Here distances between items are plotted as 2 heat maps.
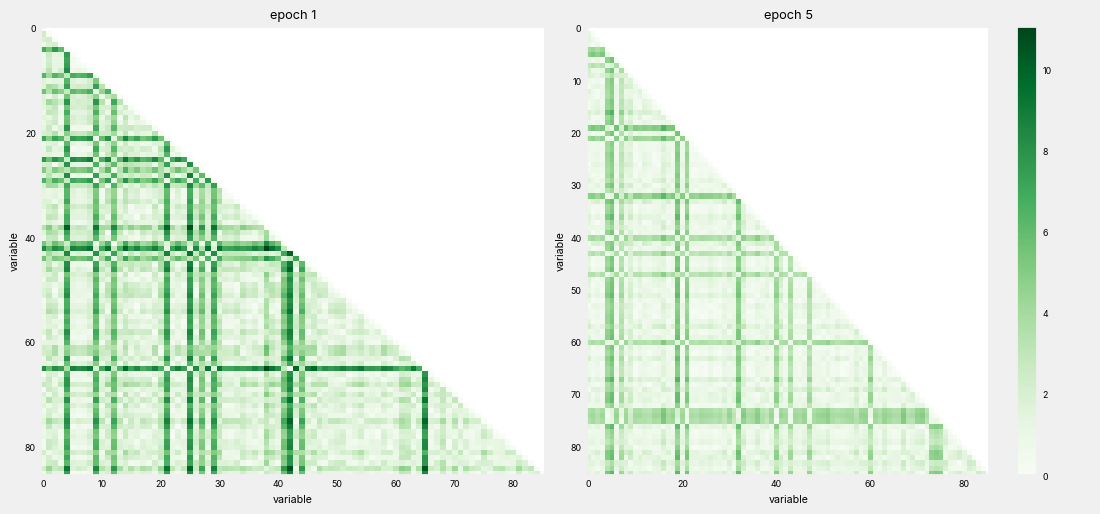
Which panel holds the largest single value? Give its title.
epoch 1
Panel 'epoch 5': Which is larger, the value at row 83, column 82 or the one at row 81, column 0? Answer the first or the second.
the first
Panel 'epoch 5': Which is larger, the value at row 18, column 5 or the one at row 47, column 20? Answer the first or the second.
the first
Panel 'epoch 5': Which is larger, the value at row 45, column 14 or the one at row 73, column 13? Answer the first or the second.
the second
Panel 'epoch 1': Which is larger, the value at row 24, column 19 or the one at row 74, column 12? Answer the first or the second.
the second
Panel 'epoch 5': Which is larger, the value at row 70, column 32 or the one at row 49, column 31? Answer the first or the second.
the first
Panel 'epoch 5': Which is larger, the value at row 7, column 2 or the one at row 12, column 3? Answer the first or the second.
the first
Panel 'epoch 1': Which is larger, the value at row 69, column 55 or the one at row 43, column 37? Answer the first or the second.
the second
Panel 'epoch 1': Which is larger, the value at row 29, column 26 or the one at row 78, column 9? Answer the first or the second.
the first
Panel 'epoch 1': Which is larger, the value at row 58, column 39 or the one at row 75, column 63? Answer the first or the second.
the first
